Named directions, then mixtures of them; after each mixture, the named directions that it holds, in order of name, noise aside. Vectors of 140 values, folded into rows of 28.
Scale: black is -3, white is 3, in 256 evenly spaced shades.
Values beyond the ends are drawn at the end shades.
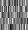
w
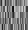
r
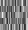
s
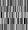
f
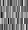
f, s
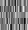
f, s, w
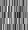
f, r, w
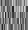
r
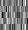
s, w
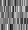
f, r, w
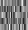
s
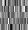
r, s, w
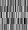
f, s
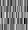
f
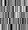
r, s, w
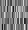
f, r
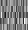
f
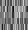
f, r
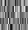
r, s, w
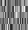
r, s, w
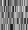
f, r, w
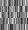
w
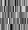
r, s, w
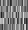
f, s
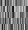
r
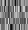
r, s, w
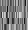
f, s, w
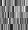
r, w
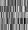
f, s, w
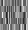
s
